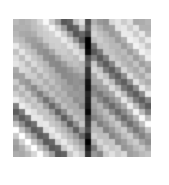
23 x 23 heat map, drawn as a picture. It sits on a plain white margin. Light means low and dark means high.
Grain: diagonal, down to the right. Odd lines: column 13. Calmest part: top left.
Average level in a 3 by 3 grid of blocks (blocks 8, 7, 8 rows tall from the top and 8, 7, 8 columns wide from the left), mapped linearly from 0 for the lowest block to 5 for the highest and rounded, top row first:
040
153
242
